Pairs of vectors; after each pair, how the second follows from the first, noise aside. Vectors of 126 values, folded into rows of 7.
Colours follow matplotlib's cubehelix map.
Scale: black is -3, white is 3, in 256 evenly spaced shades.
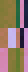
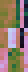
copied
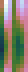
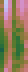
shrunk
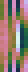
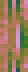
shrunk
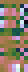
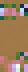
partly zeroed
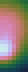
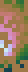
partly zeroed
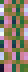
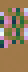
partly zeroed
